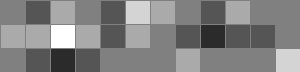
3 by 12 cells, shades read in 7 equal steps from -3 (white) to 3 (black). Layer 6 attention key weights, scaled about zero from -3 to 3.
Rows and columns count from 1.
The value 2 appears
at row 2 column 9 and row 3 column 3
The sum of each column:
-1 1 -2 0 2 -3 -1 0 3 0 1 -2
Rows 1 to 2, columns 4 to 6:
0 1 -2 / -1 1 -1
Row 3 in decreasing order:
2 1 1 0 0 0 0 0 0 0 -1 -2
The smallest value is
-3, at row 2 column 3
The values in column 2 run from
-1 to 1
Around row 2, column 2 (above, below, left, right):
1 1 -1 -3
